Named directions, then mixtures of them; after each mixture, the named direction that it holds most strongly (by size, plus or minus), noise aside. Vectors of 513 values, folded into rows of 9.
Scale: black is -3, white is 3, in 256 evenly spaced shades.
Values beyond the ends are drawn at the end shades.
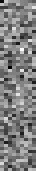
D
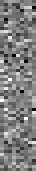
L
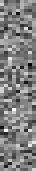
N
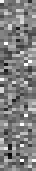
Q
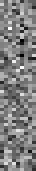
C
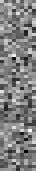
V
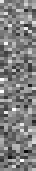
N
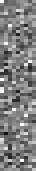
Q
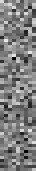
V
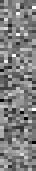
L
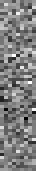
L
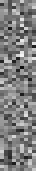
C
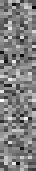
C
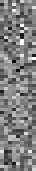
C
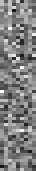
C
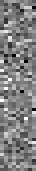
L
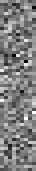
L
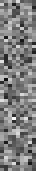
C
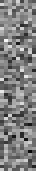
D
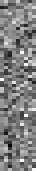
Q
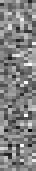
Q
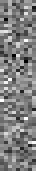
L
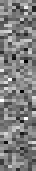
L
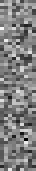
V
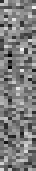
D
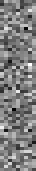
N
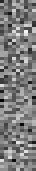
V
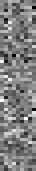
L
